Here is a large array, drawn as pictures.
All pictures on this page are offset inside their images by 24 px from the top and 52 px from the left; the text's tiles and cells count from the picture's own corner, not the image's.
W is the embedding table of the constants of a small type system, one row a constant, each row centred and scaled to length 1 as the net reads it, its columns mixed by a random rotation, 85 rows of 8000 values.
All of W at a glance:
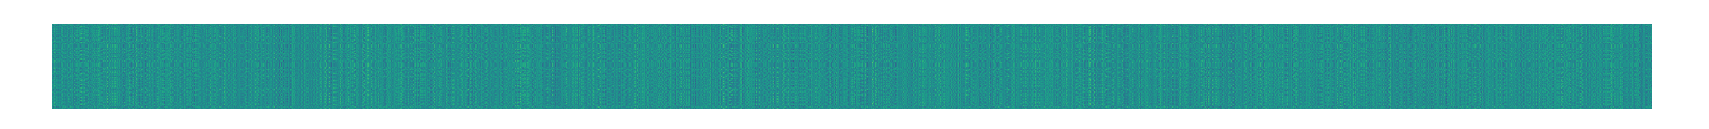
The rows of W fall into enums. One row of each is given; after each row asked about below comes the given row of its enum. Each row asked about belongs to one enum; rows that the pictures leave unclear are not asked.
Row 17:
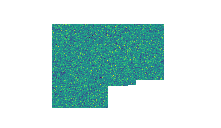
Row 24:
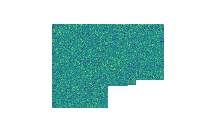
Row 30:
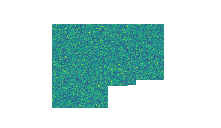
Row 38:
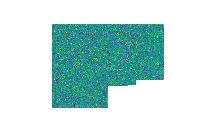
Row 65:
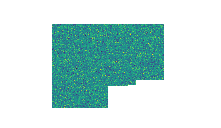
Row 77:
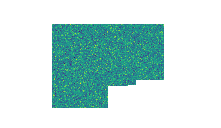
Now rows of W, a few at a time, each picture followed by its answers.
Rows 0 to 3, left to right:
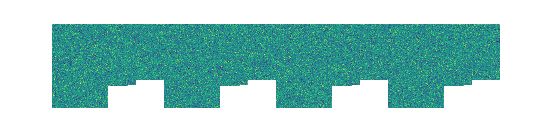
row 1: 65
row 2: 30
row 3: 24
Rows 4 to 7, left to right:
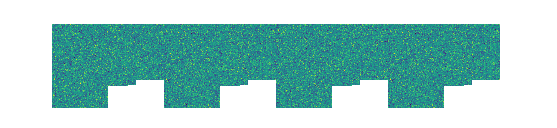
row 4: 77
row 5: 38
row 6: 24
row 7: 38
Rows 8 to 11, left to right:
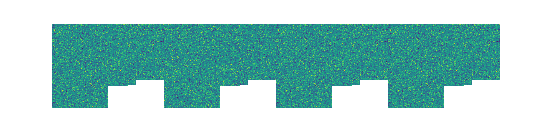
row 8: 24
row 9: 30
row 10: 24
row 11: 24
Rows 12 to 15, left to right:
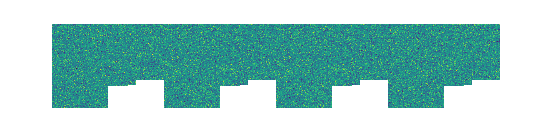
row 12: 65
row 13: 30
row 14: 30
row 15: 24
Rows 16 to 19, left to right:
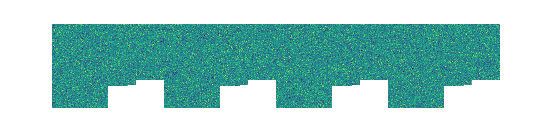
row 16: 24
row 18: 30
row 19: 65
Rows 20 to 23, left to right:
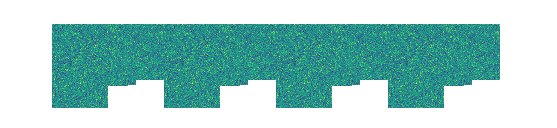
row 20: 77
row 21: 77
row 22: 77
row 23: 77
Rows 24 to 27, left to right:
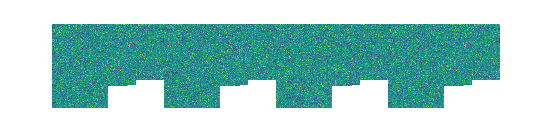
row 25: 17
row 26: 30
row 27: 24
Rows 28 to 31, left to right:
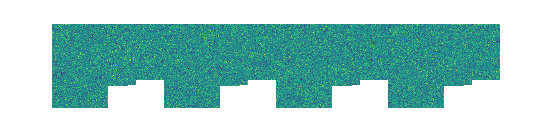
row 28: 17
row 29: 65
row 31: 24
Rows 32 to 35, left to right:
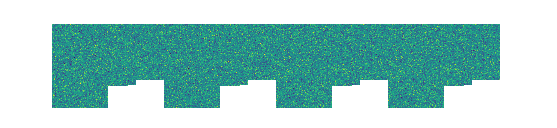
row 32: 77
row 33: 65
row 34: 30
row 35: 30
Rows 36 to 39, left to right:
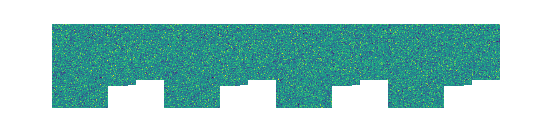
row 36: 17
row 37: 17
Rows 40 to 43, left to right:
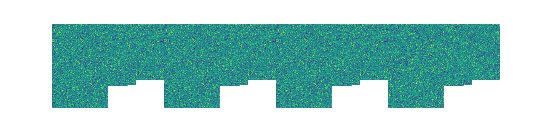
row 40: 24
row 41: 24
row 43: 77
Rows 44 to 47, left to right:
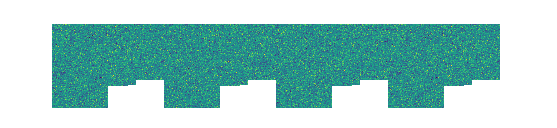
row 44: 17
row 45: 65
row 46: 24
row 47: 17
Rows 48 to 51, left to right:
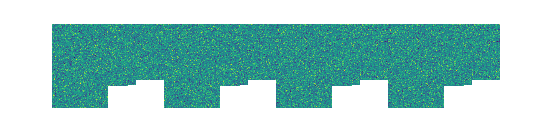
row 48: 77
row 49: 30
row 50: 24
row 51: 24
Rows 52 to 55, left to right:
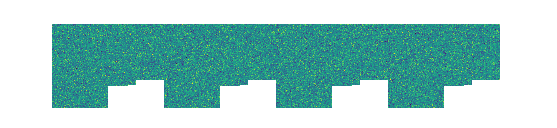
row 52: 65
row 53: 77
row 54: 24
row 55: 38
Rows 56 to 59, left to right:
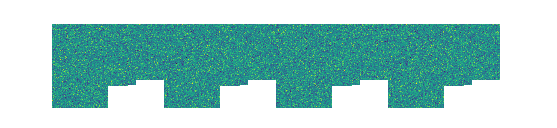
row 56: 30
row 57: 77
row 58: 24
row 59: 77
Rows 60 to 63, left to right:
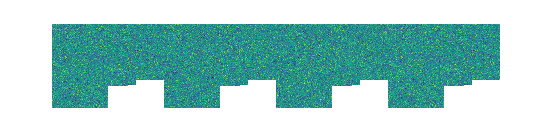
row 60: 30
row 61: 17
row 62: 77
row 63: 30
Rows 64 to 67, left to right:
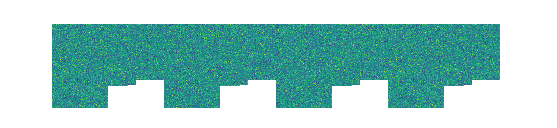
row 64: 30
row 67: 30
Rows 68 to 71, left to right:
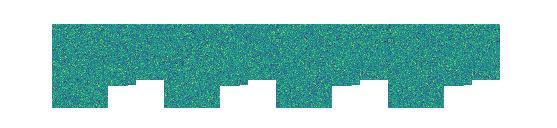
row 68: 30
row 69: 77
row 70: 24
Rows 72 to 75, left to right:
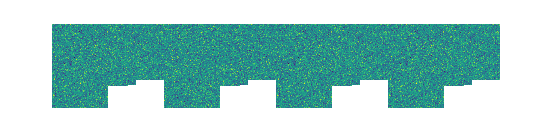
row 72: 77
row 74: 77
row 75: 77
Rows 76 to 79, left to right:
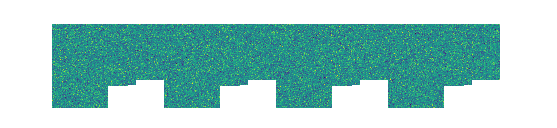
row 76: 30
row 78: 17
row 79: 38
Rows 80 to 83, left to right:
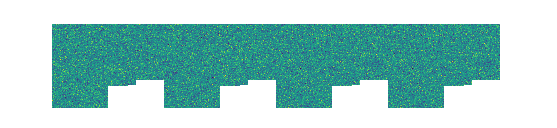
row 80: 30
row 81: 17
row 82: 65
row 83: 65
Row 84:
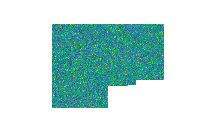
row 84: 77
